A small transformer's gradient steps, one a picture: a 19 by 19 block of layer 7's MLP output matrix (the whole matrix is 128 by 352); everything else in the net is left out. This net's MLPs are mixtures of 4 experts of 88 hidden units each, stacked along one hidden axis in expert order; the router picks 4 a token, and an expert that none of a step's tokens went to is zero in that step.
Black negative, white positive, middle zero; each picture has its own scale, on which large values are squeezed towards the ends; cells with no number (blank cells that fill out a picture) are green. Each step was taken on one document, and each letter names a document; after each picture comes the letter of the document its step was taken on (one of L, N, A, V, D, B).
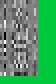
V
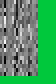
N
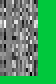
N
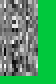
N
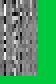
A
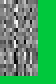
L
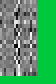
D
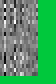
A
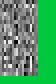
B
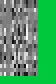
V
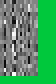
N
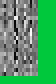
L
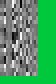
N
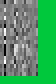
A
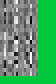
L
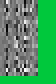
B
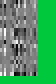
V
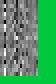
A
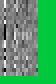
A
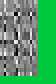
D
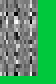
D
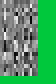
L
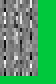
A
